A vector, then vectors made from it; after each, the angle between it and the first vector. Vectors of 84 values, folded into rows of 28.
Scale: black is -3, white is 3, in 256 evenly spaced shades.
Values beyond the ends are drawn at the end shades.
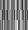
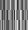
nearly parallel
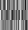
partly aligned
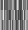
partly opposed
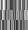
partly opposed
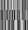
partly aligned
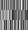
orthogonal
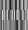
nearly opposite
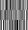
partly opposed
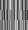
nearly parallel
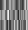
orthogonal
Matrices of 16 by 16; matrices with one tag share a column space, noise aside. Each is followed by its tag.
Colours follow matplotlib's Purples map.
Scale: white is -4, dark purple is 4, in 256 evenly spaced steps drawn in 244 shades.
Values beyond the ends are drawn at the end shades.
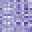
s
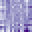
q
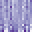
q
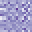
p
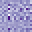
p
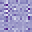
p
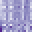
q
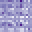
s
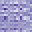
p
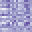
s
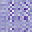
p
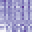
q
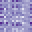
s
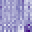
q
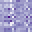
s
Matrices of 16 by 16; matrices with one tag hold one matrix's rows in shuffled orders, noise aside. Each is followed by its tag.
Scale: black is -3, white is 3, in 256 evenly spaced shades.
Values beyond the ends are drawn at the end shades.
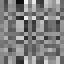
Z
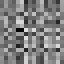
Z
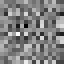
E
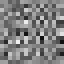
E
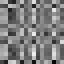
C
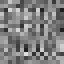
E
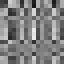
C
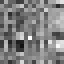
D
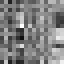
D
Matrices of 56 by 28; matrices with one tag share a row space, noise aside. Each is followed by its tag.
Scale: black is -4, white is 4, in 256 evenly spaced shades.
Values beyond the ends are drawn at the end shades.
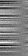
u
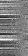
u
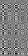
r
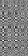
r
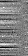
u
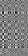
r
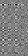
r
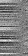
u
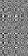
r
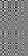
r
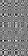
r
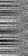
u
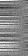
u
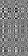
r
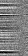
u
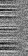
u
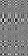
r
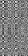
r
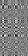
r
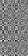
r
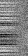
u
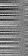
u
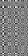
r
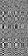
r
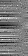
u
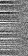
u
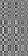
r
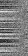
u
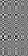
r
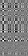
r
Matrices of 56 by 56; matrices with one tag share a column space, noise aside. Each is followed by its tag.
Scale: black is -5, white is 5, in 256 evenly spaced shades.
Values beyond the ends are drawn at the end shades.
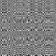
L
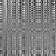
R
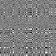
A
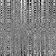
R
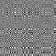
A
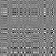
A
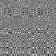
A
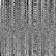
R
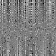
R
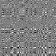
A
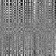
R
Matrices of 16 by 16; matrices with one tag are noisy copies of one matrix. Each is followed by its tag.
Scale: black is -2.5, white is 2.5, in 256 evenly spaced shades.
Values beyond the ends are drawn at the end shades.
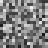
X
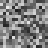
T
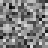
X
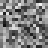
T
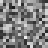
X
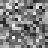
T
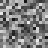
T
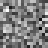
X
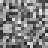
X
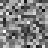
T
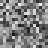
T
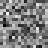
T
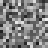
X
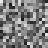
X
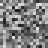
T
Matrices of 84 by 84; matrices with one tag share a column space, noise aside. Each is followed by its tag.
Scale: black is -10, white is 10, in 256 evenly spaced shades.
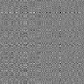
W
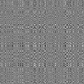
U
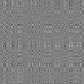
U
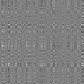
U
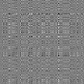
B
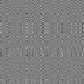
B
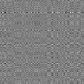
W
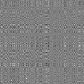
U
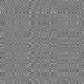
W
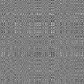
B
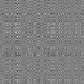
B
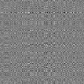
W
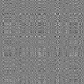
B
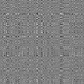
B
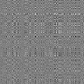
B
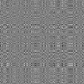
U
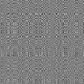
B
